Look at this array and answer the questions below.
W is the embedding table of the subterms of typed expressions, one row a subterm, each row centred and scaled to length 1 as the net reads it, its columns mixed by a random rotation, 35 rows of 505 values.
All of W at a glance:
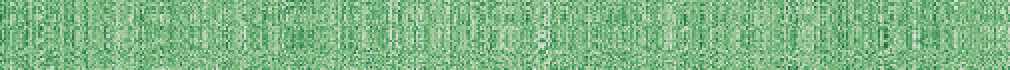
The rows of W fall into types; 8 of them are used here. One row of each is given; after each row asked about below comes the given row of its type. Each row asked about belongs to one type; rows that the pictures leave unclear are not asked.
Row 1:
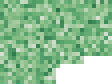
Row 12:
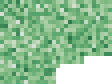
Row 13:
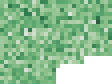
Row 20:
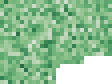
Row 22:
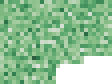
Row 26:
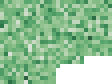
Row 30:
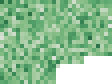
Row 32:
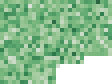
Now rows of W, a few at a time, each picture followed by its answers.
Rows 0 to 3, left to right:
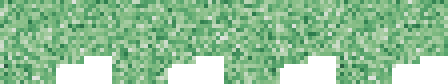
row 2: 30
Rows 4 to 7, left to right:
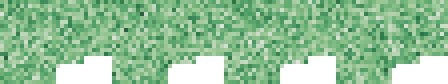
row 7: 30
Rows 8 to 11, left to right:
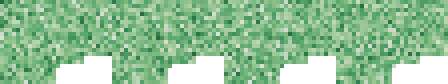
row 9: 30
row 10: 26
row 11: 32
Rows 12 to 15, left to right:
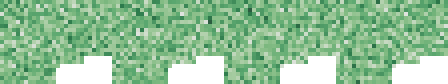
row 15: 22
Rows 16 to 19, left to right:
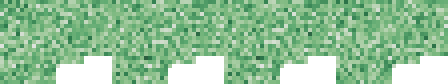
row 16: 12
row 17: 22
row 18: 22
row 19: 30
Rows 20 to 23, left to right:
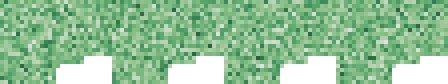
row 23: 22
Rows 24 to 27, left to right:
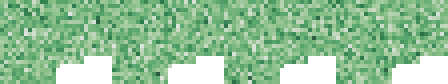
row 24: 13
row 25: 1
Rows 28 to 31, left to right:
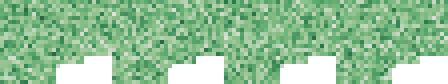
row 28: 32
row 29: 12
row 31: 1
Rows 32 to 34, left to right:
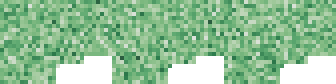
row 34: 20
